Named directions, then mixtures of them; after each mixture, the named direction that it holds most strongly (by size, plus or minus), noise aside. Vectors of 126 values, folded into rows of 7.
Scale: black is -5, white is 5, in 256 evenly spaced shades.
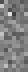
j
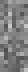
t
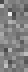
j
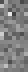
j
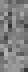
t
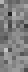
t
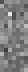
t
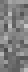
t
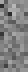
j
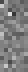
j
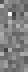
j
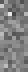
j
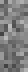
t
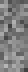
t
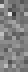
j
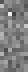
j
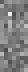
t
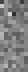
j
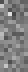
j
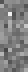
t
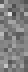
j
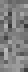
t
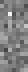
t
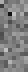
j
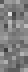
t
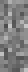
t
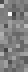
j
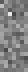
j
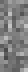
t
